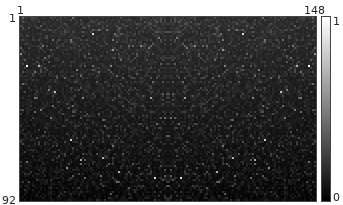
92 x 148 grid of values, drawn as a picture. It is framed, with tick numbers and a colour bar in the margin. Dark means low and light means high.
It is mirror symmetric from left to right. No single row or column stands out from its neighbours. No regular stripes run through it. Most values sit low, with a long tail of high ones. Values rise toward the top.
